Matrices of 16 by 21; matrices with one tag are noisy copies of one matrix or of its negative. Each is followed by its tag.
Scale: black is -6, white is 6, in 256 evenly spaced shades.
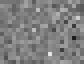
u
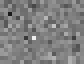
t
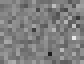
u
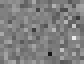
u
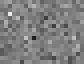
t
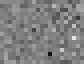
u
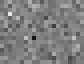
t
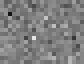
t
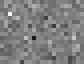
t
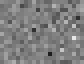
u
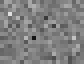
t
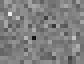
t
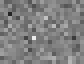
t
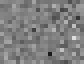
u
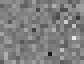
u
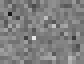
t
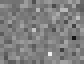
u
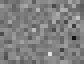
u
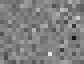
u
